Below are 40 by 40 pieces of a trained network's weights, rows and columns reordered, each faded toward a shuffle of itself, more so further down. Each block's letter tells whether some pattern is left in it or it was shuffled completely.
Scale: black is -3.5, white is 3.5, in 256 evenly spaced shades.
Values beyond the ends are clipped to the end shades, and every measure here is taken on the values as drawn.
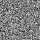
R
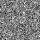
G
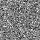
G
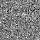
G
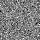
R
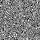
R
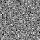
G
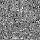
G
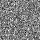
R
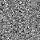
G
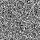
R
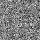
G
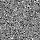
R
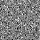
G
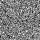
R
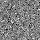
R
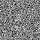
G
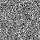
G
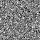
R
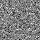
R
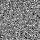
R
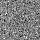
R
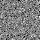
G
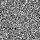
R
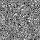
G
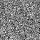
G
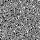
R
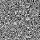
G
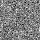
R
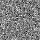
G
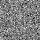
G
